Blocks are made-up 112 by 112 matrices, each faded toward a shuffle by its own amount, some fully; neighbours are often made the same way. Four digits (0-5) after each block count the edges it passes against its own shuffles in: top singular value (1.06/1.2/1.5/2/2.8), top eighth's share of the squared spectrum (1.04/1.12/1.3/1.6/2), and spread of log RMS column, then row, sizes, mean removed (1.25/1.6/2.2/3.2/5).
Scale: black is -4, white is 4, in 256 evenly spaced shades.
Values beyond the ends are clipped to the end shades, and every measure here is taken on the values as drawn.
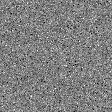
0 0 0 0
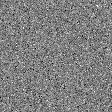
0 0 0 0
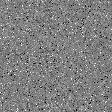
2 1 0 0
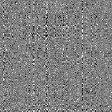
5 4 3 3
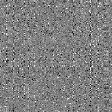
4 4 3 2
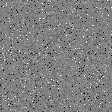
2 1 0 0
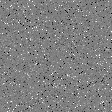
0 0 0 0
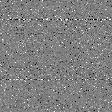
4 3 0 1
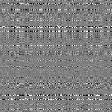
5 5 3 4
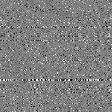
4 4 1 3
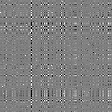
5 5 4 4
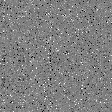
3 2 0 0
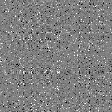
4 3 2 1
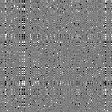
5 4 3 3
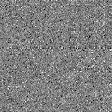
4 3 1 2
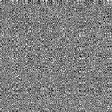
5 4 3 3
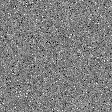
1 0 0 0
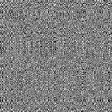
5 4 3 3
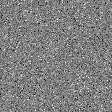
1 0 0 0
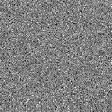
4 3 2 1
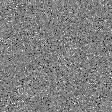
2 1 0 0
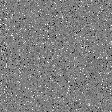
3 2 1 0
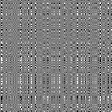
5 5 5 4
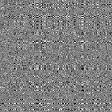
5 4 3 4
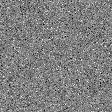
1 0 0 0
